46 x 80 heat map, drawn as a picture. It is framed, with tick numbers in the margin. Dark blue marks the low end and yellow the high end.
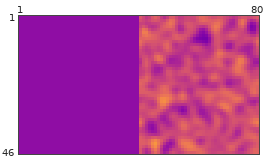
The table splits into one row of 2 panels. Panel 1,1: low, flat. Panel 1,2: middling, blotchy.
